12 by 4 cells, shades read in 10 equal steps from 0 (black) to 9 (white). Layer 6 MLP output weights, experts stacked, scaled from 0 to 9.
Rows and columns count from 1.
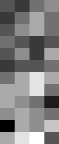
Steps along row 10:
up down down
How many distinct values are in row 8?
3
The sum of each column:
44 59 62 51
